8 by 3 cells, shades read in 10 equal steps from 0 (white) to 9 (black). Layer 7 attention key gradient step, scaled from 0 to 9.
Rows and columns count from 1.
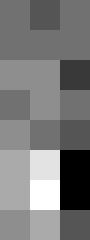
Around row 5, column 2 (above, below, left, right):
4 1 4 6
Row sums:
16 15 15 14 15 13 12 13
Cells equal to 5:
8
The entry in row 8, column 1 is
4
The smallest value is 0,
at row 7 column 2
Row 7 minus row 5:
-1 -5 3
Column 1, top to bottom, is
5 5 4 5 4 3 3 4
